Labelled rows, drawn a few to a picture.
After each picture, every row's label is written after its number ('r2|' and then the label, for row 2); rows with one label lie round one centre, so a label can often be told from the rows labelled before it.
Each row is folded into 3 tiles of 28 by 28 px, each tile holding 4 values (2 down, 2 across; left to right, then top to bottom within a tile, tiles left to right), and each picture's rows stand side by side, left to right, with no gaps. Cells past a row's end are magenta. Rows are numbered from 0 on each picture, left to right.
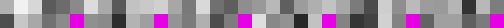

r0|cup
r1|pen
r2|cup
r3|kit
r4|pen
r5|cup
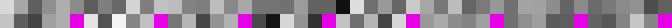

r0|pen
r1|kit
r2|pen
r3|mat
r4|kit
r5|cup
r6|cup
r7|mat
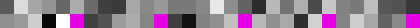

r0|kit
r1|mat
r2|mat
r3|kit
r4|cup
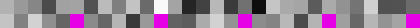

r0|cup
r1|kit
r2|mat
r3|kit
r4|cup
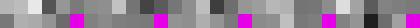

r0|cup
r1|cup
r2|cup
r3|cup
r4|pen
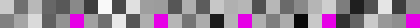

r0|cup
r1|kit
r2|kit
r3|kit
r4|mat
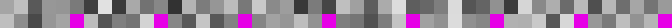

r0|pen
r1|kit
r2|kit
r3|cup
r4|pen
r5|cup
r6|kit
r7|kit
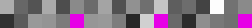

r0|mat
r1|kit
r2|mat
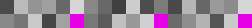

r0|kit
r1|mat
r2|kit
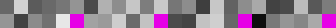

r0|kit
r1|kit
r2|mat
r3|mat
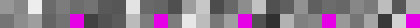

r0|cup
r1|mat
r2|cup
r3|mat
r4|kit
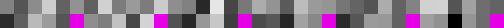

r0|mat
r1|kit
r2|mat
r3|pen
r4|mat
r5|pen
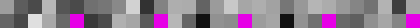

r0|mat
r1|mat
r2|pen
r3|pen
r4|mat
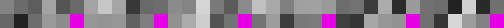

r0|mat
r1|cup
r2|cup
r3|pen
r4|mat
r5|mat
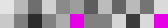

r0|pen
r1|kit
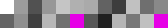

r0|pen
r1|mat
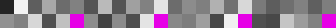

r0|kit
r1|kit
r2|kit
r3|mat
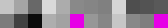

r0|pen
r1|cup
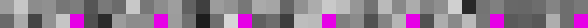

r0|pen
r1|mat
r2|pen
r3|pen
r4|pen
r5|cup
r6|mat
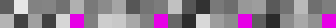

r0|kit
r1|cup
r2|mat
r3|mat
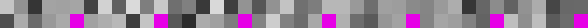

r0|pen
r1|kit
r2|mat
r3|cup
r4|pen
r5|cup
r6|cup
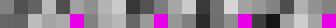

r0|mat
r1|cup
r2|pen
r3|mat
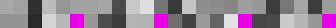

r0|pen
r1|pen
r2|kit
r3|mat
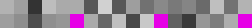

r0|pen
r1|kit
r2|mat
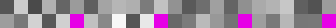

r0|kit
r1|kit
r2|mat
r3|cup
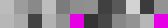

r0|pen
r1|mat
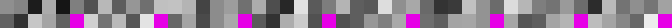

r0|mat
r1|kit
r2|pen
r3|mat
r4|mat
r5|mat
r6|pen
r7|kit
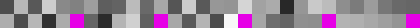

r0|kit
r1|mat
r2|kit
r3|pen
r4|cup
